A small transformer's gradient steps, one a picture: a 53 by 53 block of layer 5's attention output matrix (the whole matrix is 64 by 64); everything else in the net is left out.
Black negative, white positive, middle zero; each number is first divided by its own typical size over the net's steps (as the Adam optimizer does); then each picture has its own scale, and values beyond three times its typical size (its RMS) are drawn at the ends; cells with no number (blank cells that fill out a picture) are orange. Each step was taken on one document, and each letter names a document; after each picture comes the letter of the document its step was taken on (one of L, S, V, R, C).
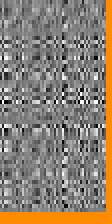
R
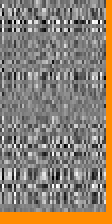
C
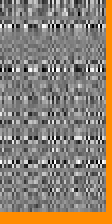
C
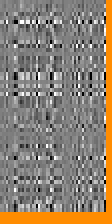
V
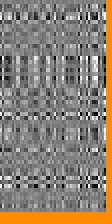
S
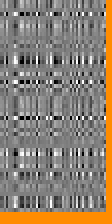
V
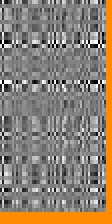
R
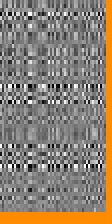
C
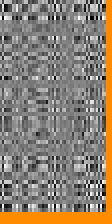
R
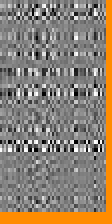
C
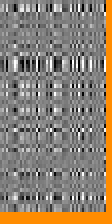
V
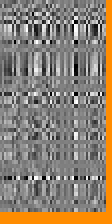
C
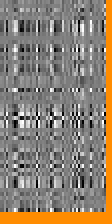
V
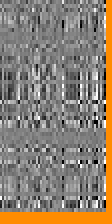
S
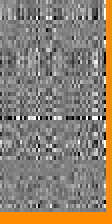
S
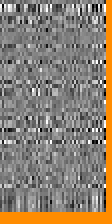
S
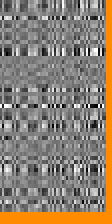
R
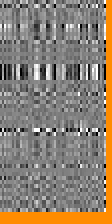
S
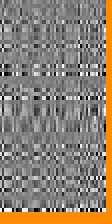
R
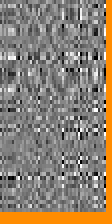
S
